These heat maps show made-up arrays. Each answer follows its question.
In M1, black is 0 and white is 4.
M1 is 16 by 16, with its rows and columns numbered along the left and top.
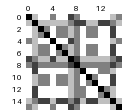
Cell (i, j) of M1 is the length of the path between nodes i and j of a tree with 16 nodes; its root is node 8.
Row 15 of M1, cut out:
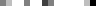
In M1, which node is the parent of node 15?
7
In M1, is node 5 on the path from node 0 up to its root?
no
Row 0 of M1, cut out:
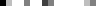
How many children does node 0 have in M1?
0
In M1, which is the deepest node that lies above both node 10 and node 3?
14
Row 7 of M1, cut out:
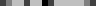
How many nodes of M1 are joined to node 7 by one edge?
4
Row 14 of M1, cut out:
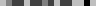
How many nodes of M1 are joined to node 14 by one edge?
7
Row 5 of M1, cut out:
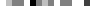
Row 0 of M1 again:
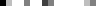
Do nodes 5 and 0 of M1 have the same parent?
no
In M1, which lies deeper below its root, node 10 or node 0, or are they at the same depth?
the same depth
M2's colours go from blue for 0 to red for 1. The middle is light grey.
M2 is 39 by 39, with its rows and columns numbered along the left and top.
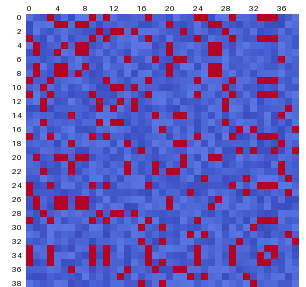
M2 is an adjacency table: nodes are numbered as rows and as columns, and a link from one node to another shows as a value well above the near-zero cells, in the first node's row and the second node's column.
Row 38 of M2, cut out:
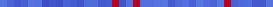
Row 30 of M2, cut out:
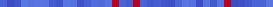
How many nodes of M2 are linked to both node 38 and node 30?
3
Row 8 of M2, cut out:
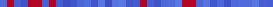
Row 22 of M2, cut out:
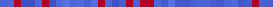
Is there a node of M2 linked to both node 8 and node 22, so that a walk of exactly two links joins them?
yes
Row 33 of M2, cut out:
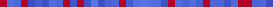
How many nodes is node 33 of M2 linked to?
9
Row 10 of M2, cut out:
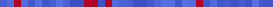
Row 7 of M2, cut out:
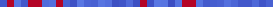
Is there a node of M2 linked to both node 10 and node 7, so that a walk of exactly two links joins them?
no
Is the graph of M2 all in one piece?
yes
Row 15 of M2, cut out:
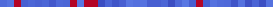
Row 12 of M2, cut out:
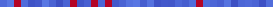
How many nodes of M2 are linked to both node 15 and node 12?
4
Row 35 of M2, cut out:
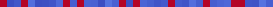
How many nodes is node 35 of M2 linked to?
10
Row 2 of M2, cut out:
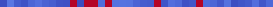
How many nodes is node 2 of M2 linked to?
6
